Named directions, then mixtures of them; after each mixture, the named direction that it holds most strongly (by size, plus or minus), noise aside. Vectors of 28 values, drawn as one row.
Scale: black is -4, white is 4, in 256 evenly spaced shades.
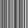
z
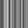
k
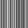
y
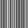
y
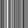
k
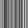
z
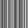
z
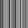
k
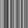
k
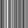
k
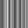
k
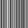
y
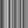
k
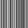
y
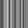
k
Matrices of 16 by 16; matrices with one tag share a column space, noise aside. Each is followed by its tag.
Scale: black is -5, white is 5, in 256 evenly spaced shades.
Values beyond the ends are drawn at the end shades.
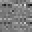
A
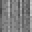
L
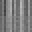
L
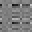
A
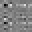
A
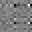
A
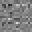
A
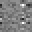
A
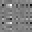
A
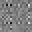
A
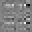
A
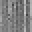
L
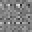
A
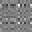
A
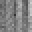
L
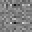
A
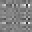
A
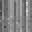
L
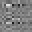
A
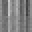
L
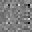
A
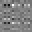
A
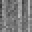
L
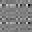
A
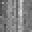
L
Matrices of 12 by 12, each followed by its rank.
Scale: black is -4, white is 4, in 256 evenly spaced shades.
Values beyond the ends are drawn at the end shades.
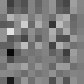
two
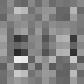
two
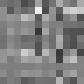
two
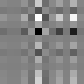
one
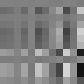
one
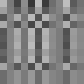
one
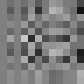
two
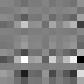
one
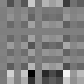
one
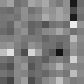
two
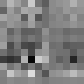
two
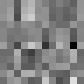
two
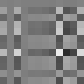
one
